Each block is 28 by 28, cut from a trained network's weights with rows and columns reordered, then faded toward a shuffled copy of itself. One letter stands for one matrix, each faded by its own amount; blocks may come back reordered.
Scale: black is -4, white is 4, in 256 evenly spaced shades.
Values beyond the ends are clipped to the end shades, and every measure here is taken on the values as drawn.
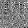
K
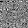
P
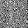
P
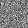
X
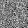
X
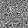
X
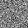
X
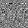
K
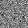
X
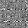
K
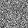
X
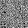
P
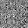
P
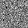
X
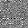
K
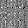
P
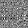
K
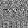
K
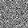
X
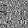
K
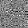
K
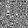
K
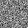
X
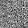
X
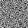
X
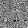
P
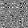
K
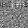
K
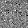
P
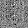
P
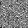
X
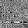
K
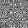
K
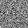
X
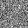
X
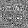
K
